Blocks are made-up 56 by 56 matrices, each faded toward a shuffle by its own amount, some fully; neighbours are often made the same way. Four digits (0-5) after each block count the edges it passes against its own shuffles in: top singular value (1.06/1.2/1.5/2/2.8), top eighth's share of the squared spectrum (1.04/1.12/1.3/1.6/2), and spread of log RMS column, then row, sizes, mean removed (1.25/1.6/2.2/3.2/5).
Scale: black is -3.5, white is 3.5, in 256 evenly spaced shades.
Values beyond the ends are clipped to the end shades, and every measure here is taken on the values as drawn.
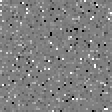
0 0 0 0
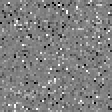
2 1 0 0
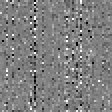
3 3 3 0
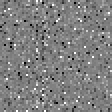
1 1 1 0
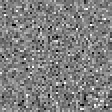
3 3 1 1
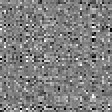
4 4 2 2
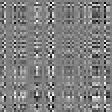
5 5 5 4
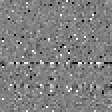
3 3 0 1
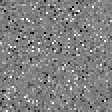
0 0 0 0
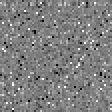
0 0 0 0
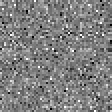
3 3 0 1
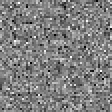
3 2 1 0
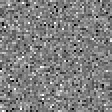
1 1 0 0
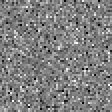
0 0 0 0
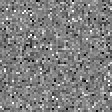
1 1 0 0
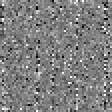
2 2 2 0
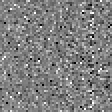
1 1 1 0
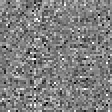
3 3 2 1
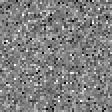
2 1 0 0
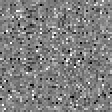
3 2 0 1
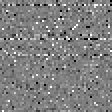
3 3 0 2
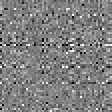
4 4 2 3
